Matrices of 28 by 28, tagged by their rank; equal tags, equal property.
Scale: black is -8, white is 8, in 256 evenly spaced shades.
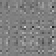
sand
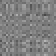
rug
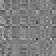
sand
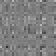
sand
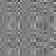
rug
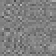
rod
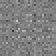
rod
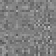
rod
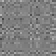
sand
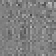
rod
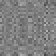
sand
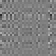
rug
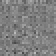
rod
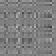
rug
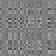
rug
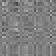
rug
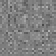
rod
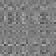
sand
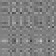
rug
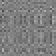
sand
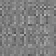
sand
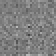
rod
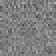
rod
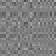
sand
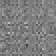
rod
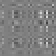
rug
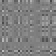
rug
